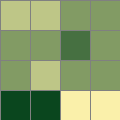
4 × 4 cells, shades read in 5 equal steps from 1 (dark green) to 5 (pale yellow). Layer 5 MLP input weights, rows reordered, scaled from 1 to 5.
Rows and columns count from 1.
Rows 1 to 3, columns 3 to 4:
3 3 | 2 3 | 3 3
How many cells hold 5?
2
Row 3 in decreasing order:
4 3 3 3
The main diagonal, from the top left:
4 3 3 5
